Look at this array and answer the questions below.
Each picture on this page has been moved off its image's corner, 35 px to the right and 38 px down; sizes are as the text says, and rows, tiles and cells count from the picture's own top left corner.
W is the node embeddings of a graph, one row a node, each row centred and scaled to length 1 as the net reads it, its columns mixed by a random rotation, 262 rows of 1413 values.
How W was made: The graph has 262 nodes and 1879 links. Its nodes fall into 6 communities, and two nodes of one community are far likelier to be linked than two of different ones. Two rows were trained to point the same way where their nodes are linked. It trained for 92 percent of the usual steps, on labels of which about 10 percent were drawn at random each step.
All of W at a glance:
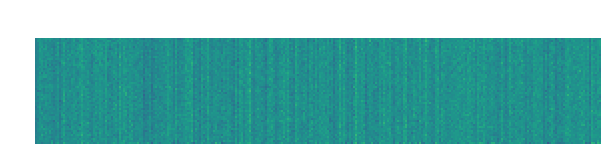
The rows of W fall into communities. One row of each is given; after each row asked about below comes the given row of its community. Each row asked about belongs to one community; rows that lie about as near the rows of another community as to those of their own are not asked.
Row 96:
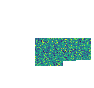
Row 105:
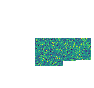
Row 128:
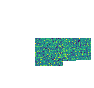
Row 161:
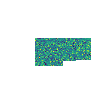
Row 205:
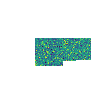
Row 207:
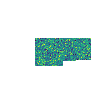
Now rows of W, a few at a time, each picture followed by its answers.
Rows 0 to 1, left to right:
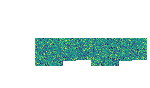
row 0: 205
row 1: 161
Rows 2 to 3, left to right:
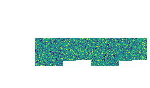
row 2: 105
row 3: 161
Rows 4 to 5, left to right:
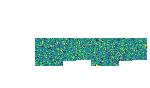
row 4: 96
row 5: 105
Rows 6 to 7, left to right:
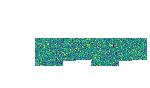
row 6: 105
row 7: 128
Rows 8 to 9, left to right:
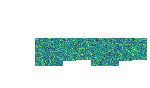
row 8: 161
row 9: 105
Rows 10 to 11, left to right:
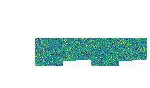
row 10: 205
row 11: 205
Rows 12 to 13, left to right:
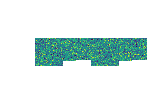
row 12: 105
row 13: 128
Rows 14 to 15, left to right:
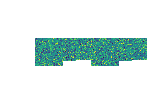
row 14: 96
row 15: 205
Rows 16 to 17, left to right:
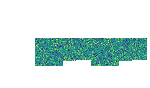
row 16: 128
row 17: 207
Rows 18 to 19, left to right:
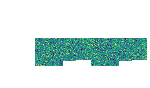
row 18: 105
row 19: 161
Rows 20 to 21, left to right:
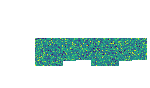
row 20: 205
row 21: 96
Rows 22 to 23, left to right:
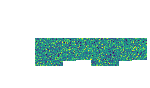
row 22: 205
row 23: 128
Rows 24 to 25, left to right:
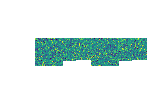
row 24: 207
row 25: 205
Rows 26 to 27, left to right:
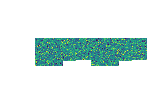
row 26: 205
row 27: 96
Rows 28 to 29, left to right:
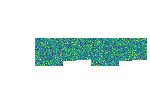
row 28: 205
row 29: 96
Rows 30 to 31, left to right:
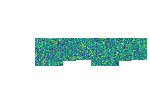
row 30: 207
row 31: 205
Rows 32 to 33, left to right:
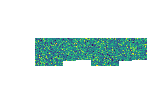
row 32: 105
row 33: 105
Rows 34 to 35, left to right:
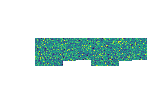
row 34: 205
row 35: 96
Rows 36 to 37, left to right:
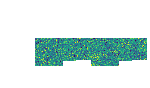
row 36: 128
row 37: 205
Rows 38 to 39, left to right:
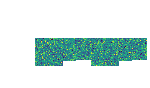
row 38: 205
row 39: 96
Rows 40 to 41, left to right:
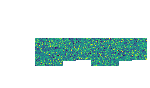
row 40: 207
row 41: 96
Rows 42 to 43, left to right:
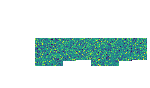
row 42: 161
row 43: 161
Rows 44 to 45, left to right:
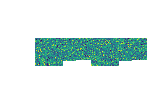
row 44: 128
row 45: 205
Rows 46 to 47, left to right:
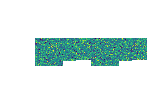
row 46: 105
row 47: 161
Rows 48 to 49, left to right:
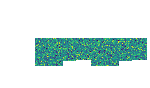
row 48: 128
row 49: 96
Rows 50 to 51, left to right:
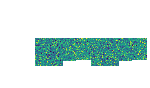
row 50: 105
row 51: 161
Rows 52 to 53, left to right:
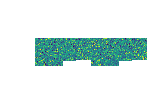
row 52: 161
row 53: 161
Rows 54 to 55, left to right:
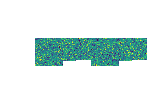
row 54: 205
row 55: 105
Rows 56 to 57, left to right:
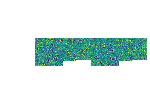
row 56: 161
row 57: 161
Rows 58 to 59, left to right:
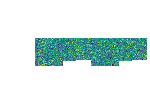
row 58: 207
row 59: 128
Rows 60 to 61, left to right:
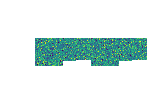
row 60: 207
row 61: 105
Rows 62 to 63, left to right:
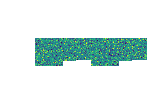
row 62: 128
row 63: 96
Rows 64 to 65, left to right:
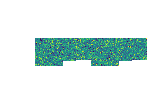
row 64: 105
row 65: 207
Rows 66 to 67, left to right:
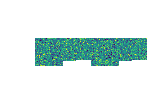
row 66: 105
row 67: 207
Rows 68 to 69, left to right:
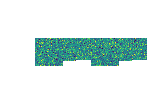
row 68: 161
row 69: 128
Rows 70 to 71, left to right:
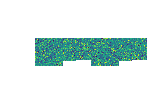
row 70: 128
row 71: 161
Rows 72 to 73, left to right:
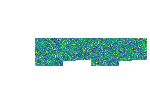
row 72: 205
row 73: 96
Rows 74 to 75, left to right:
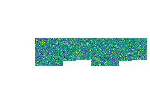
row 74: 96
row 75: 161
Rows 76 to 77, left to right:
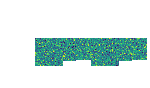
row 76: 161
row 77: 105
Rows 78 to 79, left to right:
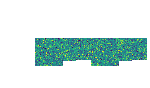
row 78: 128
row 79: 205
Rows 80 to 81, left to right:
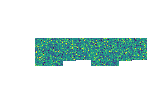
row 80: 205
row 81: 161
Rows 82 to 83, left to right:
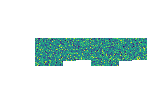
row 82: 161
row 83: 205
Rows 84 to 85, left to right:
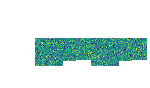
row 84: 161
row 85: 128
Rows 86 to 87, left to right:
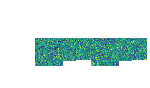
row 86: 96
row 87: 205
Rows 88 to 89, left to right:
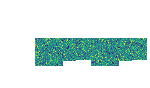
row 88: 205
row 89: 105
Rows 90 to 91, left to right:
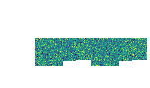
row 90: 207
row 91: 105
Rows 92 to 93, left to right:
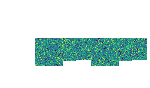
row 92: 205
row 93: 96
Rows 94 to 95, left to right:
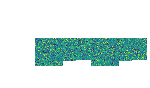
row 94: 96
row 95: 161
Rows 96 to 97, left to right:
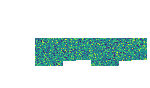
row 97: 205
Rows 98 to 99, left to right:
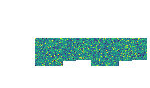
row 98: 207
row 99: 96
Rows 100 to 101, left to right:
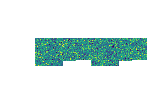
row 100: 205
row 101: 128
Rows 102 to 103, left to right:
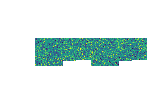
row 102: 128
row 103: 205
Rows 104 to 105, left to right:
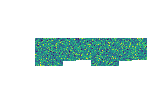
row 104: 105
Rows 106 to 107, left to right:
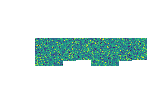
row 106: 205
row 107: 161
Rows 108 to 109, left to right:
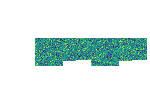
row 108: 205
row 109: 128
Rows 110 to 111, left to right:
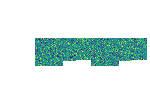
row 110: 105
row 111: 105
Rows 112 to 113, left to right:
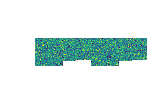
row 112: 205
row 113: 128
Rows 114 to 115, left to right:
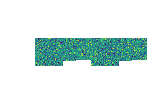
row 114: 161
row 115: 205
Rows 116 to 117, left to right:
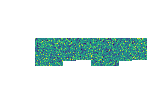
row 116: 96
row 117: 105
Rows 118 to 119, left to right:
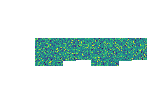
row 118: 161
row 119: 128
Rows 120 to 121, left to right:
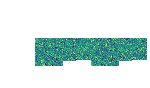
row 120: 161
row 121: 205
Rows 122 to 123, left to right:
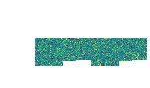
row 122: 96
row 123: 161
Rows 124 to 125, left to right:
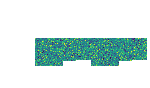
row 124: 96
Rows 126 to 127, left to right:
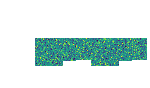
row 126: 105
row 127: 96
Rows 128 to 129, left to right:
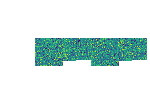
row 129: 205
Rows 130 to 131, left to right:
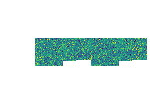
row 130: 205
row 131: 128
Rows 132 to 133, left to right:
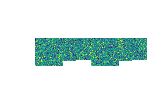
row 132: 207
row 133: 205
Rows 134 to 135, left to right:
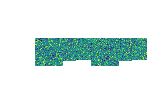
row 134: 207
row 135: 161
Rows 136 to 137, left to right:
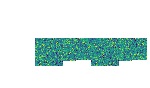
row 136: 105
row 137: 128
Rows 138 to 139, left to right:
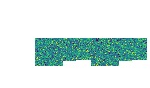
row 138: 161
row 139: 105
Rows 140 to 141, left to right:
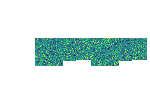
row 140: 105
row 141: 207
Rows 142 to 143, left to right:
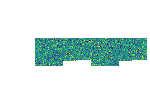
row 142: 128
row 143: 161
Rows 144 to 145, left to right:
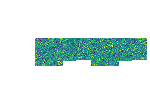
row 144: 207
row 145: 105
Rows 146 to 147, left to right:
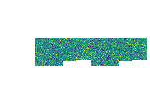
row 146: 161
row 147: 161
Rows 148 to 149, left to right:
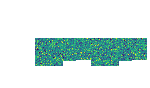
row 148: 205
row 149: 207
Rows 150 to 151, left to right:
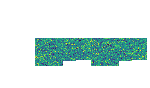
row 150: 205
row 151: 161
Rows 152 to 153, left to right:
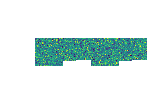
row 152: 128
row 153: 207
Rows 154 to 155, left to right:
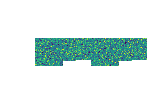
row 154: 96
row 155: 96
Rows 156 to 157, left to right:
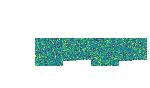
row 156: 205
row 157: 207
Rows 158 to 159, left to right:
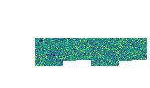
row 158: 105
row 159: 96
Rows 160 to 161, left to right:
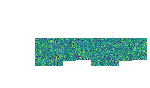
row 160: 207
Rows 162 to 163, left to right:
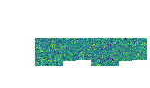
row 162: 207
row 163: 161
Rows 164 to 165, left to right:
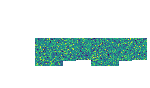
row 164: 205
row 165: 205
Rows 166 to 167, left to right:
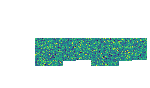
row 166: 207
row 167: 96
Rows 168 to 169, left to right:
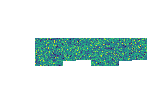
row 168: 128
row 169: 96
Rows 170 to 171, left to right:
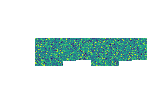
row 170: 161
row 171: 96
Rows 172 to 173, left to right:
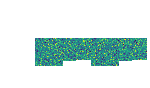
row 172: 105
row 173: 205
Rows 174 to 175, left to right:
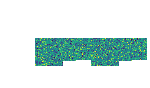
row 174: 128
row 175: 205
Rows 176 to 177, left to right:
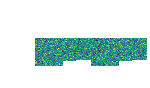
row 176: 96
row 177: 96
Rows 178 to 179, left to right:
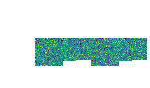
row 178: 128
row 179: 96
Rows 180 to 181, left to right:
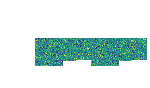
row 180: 128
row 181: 105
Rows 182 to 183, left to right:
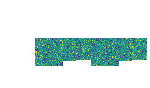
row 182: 205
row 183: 105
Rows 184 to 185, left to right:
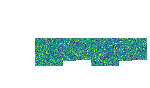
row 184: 105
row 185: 128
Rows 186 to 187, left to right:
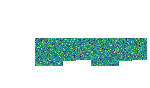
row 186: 96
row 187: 128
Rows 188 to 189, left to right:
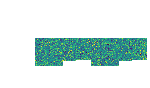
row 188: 96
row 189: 161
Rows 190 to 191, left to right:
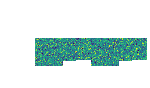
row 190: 207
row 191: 128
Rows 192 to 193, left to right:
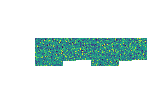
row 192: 128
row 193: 105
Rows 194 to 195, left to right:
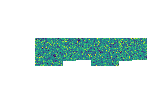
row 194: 128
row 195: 96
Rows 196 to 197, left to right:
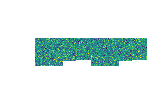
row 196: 96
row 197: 105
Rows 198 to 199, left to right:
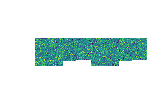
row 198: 207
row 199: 128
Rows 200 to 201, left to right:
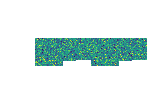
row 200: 207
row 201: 207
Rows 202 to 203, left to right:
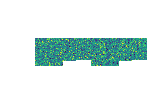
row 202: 96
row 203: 105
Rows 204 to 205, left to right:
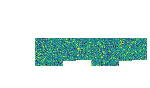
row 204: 161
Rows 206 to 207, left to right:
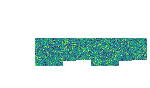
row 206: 205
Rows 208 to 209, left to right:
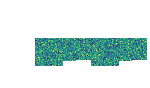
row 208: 207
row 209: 128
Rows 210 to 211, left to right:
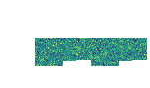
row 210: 105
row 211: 128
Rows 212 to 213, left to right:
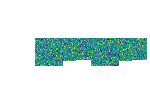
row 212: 128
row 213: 205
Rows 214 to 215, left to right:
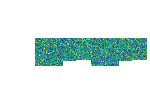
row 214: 105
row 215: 128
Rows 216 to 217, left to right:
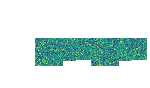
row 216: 96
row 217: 128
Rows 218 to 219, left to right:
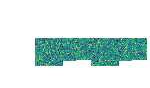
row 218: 105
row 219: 96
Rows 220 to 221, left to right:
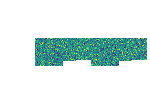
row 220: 161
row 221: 205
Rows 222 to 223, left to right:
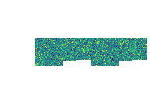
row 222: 205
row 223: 96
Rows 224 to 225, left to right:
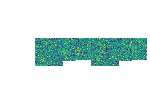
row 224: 128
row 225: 105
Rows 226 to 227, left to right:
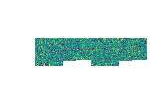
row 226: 161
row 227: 96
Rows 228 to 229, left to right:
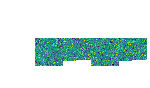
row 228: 128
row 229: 205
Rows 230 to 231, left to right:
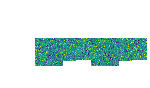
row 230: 105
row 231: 128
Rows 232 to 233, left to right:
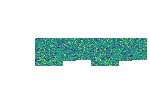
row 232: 207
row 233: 207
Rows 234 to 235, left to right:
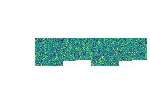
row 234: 128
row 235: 96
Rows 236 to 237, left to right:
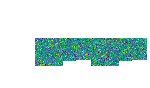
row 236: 207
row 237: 161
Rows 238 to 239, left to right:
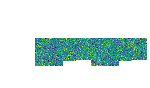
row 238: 161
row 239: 128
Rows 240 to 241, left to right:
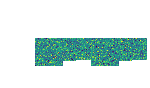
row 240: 161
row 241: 128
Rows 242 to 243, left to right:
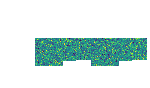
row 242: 96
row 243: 105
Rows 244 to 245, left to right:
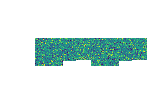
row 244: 207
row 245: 161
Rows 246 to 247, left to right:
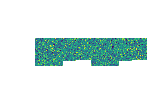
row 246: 96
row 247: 128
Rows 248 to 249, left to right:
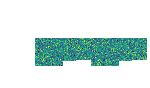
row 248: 128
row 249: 161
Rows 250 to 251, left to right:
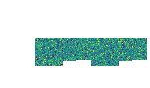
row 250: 207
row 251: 96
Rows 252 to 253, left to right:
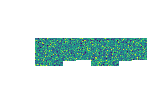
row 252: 128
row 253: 207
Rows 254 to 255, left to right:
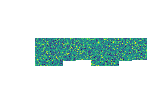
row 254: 105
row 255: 96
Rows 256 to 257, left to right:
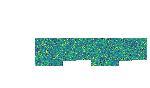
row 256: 205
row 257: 161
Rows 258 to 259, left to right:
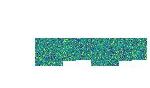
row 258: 128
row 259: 96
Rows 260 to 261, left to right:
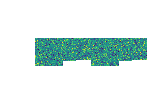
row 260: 205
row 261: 205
